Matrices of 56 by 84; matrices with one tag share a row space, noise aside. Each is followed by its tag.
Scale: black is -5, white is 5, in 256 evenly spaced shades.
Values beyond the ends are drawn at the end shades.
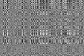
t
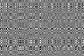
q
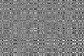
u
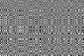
q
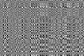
t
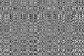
u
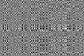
t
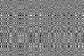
q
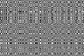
q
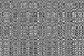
u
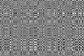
u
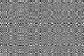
q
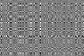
q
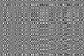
t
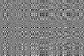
t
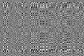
t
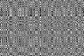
q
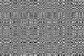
u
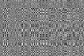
t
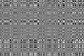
u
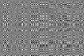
t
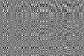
t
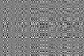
t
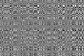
u
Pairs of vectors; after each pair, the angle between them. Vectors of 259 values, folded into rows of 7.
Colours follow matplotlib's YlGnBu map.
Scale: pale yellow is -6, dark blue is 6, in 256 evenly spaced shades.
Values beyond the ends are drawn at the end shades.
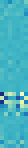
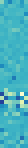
nearly parallel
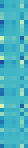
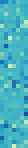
orthogonal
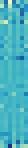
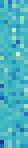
partly opposed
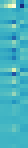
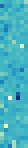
orthogonal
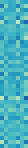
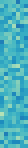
partly opposed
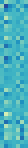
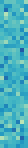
partly aligned
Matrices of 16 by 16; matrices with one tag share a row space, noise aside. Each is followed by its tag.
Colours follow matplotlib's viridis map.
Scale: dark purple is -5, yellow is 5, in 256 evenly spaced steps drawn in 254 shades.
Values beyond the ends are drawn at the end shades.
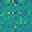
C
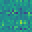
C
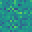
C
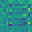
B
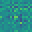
C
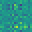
C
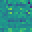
B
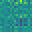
C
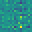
C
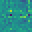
B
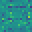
B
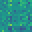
B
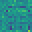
B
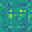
B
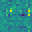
B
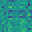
B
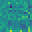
B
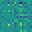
C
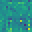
B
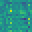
B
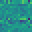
B
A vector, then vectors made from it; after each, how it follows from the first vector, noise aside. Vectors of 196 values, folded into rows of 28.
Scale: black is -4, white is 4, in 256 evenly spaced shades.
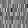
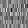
copied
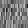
sign-scrambled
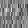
sign-scrambled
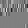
partly zeroed
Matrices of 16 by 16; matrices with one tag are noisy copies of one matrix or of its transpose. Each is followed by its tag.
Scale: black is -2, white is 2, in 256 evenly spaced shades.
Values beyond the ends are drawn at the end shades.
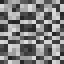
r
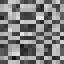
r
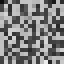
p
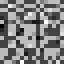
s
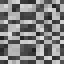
r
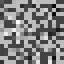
p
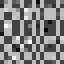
r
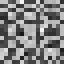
s
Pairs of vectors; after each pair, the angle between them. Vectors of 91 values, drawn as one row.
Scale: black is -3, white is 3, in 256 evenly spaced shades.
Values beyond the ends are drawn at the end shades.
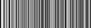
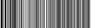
partly opposed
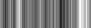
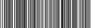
orthogonal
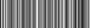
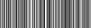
orthogonal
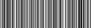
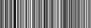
partly opposed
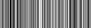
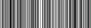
nearly parallel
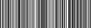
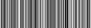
nearly opposite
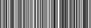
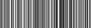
partly aligned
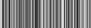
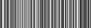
nearly opposite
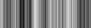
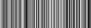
orthogonal
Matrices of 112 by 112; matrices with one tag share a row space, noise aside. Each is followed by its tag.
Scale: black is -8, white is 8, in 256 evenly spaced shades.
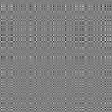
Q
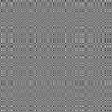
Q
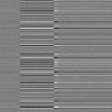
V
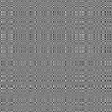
Q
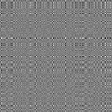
Q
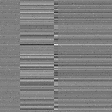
V
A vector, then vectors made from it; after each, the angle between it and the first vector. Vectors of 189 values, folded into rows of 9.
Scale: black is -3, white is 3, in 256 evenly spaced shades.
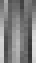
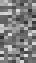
orthogonal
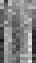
nearly opposite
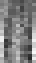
nearly parallel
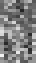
partly aligned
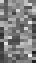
partly opposed
